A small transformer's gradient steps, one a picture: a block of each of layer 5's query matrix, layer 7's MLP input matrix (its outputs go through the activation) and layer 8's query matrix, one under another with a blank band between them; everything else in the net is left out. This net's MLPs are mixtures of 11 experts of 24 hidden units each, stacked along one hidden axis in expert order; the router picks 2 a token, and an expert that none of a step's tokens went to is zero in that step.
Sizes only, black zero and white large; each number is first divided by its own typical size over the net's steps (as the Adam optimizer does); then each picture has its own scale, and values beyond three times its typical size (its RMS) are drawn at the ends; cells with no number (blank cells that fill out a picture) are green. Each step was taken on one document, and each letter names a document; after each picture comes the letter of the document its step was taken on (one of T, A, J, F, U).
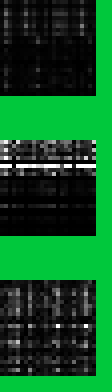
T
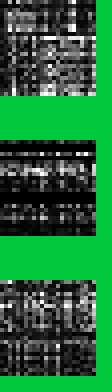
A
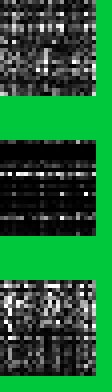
A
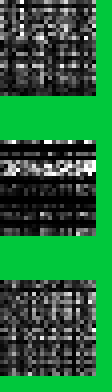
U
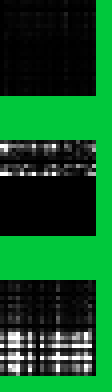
T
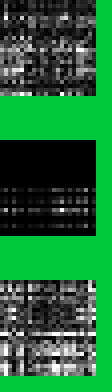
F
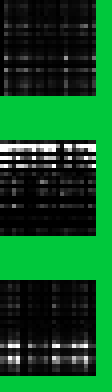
T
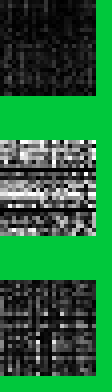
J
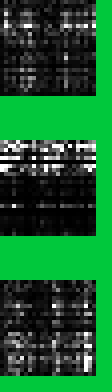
T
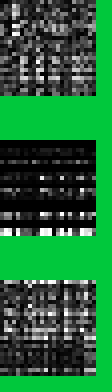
U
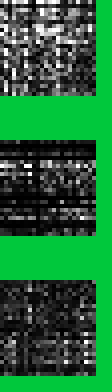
U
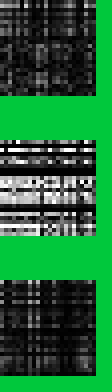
J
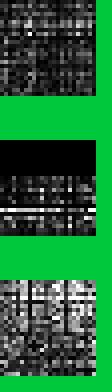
F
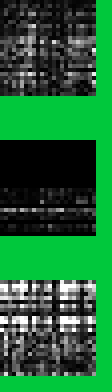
F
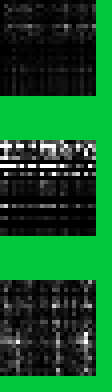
T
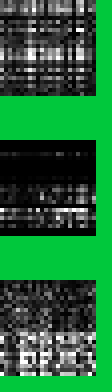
F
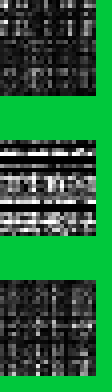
J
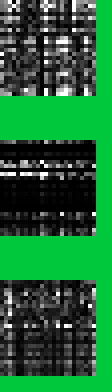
A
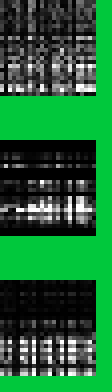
F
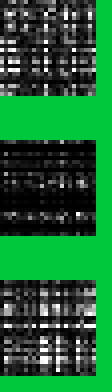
A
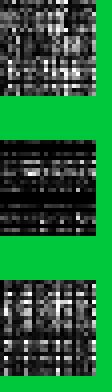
A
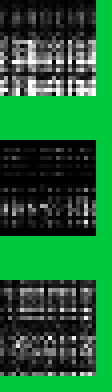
F
